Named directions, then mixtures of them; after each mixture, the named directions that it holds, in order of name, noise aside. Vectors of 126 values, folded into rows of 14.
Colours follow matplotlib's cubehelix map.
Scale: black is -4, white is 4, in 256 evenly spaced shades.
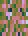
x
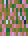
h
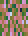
h, x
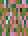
h, x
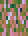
h, x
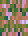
x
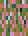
h, x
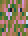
x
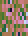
h, x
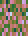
h, x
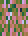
h, x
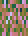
h, x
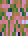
x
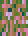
x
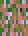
h, x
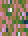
h, x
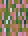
h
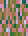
h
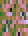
h, x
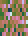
x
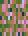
x
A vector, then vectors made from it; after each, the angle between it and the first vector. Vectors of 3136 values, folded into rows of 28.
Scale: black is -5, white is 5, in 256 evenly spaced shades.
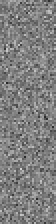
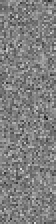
nearly parallel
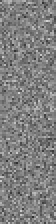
partly aligned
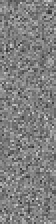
nearly opposite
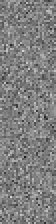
nearly parallel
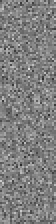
partly aligned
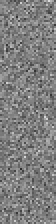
nearly opposite
